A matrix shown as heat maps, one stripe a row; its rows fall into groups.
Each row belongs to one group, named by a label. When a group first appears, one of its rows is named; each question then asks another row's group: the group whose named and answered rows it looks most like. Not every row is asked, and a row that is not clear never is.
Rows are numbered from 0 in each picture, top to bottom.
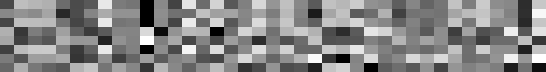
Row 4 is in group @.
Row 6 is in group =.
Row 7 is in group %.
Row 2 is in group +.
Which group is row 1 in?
+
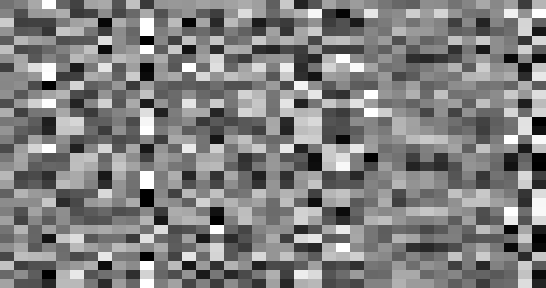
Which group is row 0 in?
+
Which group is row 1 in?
=
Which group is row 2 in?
@
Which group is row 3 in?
@
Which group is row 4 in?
+
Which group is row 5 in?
@
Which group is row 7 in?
+
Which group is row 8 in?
+
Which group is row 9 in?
@
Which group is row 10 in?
=
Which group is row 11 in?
+
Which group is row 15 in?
=
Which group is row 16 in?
+
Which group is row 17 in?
%
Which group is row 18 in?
%
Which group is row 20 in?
@
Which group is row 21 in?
+
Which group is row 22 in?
+
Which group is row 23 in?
=
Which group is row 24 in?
=
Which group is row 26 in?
@
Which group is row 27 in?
%
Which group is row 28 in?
+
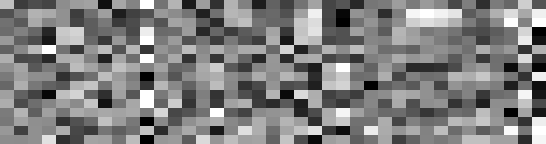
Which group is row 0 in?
@
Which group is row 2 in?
=
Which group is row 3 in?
@
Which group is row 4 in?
@
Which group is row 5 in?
+
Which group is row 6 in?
@
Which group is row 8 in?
+
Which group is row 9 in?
%
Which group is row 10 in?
@
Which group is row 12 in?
%
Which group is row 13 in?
+
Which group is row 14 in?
=
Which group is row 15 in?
+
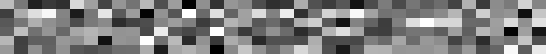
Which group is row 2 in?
=
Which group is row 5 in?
=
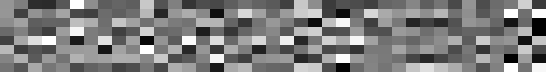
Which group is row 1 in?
=
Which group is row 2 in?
%
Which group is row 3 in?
@
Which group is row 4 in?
+
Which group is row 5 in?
@
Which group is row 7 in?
=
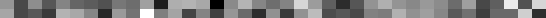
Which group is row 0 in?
=
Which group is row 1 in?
@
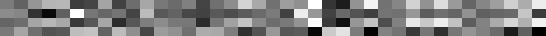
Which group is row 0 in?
=
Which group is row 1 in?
@
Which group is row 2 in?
=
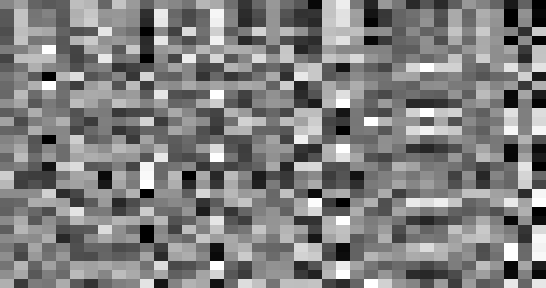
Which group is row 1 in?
%
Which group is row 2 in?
%
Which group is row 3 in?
+
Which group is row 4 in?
%
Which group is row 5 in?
+
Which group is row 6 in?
+
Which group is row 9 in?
+
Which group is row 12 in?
=
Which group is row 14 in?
=
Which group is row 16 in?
%
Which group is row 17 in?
%
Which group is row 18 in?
@
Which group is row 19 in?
@
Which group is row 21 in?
+
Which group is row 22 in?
=
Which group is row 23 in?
@
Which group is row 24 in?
%
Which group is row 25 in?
+
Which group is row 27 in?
=
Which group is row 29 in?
%
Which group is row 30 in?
%
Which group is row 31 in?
=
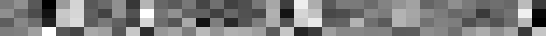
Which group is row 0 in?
@
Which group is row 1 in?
@
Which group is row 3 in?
+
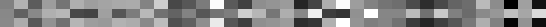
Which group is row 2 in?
%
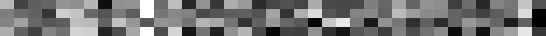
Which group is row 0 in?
@
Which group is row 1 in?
@
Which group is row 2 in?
%
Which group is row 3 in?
@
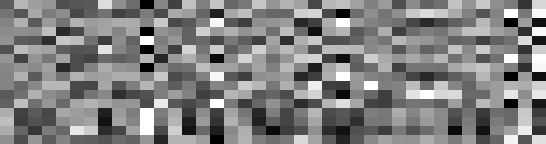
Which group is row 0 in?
+
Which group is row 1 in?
=
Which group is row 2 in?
%
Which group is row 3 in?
+
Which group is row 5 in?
+
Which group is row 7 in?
+
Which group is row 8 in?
%
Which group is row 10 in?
=
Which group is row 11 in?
%
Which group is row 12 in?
@
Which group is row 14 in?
@
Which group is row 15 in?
=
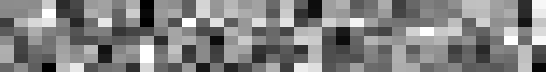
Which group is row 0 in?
+
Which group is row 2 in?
+
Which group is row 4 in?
=
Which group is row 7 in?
@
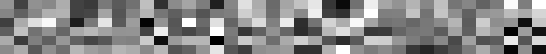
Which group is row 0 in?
=
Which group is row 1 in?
=
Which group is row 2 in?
+
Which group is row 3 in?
%
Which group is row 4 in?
=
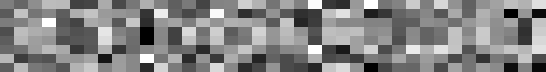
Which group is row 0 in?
=
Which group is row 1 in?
%
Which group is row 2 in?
+
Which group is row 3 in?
+
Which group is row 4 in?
+
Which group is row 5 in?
=
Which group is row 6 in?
@
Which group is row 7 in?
%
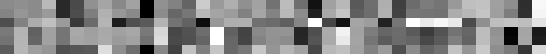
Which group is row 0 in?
+
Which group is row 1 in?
+
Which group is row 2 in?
=
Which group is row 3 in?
%
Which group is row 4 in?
%
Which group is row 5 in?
+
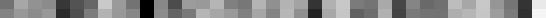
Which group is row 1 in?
+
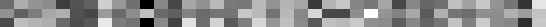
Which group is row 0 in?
+
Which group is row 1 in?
=
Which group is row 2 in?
+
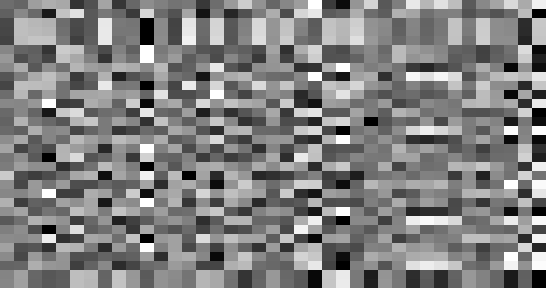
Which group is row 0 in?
=
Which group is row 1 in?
@
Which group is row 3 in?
+
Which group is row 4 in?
+
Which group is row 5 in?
@
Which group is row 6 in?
@
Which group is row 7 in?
%
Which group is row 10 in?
%
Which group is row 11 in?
+
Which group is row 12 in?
@
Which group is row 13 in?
%
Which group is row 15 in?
%
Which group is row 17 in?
@
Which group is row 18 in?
+
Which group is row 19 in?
@
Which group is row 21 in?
+
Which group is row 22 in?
@
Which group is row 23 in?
%
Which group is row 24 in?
=
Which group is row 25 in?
@
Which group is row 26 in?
+
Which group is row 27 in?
@
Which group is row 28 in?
=
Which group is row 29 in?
=
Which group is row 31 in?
%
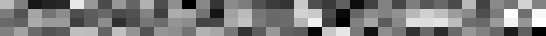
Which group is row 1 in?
=
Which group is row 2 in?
=
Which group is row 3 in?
%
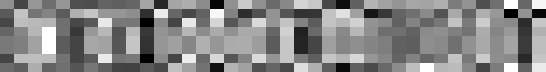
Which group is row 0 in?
=
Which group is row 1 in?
%
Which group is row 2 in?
+
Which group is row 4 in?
+
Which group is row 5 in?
+
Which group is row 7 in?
=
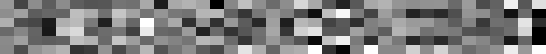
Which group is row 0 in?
=
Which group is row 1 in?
%
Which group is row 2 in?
@
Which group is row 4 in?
%
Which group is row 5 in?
=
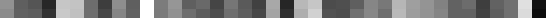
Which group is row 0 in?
@
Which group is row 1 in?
@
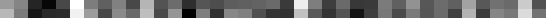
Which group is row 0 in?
@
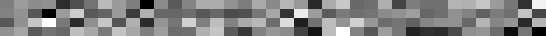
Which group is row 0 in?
+
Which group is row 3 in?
%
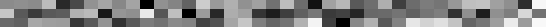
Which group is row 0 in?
+
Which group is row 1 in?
@
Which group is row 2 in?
=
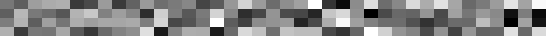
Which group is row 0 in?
=
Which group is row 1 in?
%
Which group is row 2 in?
%
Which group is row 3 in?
=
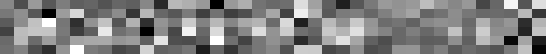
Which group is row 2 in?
+
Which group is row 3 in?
+
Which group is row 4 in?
%
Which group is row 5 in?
@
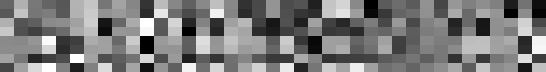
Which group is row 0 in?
%
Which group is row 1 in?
%
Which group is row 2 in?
@
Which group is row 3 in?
@
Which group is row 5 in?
+
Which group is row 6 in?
@
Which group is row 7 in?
+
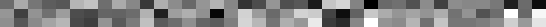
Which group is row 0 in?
%
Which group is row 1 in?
=
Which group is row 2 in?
=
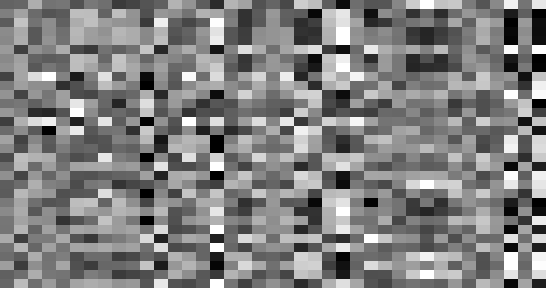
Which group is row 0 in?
=
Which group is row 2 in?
%
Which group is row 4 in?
%
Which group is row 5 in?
=
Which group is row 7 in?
%
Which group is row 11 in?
@
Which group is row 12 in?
@
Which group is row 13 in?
+
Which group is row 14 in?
@
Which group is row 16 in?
=
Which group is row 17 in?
+
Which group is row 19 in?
=
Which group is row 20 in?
=
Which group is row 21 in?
+
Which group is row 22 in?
%
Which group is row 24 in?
+
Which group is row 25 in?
%
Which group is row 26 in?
=
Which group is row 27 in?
%
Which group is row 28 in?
=
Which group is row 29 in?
=
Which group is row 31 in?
%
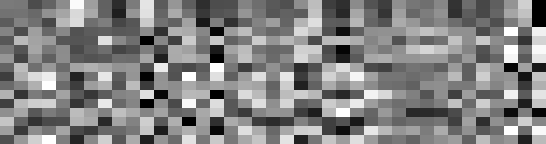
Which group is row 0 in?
@
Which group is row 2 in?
@
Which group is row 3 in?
=
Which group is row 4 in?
+
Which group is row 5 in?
=
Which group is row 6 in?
=
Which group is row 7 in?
%
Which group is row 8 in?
+
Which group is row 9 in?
+
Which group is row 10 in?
=
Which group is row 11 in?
+
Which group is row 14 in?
=
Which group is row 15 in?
+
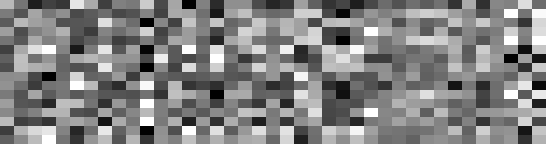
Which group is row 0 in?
@
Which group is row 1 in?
=
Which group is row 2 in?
+
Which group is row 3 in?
=
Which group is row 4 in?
=
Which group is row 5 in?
+
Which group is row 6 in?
%
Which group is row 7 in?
+
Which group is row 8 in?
@
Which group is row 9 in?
@
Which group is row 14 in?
+
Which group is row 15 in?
+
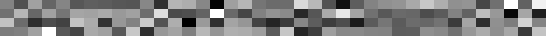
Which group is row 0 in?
=
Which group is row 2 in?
@
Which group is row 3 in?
+
